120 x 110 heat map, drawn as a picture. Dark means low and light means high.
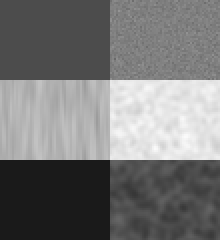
The table splits into 3 rows of 2 panels. Panel 1,1: low, flat. Panel 1,2: middling, fine-grained, faint in contrast. Panel 2,1: high, streaked downward, faint in contrast. Panel 2,2: very high, blotchy, faint in contrast. Panel 3,1: very low, flat. Panel 3,2: low, blotchy, faint in contrast.
